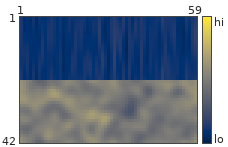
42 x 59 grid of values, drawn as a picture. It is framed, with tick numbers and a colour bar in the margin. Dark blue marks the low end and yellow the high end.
The table splits into 2 rows of 1 panel. Panel 1,1: very low, streaked downward, faint in contrast. Panel 2,1: middling, blotchy.
